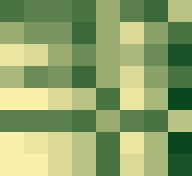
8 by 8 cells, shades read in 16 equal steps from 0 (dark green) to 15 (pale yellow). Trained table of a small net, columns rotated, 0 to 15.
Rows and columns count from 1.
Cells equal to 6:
3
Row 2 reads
9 7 7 3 9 13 8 4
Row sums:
46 60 68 60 82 48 81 82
